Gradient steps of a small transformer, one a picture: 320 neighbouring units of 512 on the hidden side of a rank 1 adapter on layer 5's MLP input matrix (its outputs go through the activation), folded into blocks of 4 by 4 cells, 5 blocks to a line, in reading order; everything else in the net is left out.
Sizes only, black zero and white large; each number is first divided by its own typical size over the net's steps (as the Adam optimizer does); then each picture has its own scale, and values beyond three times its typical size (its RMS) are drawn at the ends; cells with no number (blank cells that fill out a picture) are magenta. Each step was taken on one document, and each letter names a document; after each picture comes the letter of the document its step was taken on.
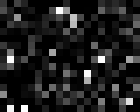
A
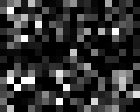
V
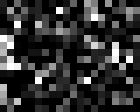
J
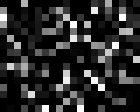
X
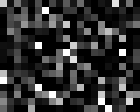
V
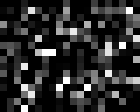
X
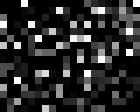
X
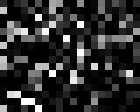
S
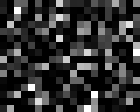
S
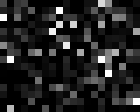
A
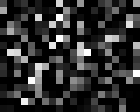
S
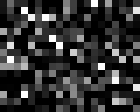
J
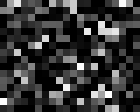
V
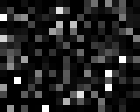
A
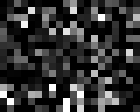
J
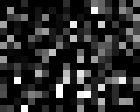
X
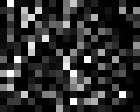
J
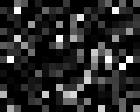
A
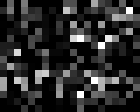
X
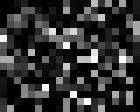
J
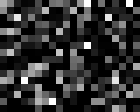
V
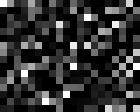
V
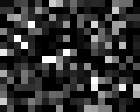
V
